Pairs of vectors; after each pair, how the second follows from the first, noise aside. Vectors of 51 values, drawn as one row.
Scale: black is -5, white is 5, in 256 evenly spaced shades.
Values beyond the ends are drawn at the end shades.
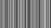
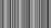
shuffled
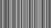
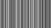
sign-scrambled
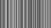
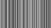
negated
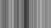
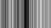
scaled up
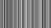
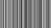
negated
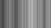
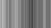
negated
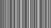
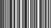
scaled up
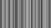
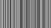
shuffled
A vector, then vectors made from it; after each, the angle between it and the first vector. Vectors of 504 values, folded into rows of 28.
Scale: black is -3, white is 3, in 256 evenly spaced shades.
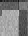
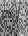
partly opposed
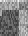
nearly opposite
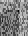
partly opposed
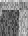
nearly opposite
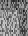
partly aligned
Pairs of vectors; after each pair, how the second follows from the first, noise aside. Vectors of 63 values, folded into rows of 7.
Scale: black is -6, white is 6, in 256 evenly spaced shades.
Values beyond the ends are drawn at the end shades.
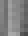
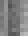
negated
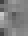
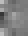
negated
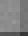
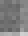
negated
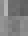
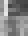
scaled up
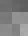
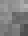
negated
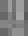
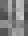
scaled up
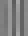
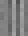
negated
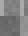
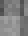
negated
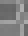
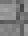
negated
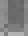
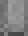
negated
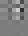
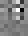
scaled up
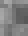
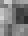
scaled up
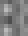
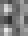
scaled up
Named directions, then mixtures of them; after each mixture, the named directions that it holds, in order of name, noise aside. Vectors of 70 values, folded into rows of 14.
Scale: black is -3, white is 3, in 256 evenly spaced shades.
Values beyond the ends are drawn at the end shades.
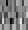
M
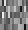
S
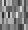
M, S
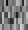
M, S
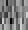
M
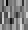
M, S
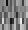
M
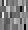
S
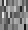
S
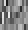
M, S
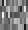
S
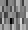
M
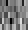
M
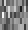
S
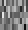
S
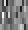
M, S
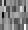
S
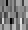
M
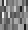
S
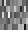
S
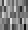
M, S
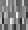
M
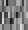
M, S
